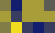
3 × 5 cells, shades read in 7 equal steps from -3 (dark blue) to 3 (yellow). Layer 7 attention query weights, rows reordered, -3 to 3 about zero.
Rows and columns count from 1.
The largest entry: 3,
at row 3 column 2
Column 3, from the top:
1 1 -2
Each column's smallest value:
0 -3 -2 -3 -2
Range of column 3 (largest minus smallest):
3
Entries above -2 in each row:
4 4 2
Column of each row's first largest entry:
3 1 2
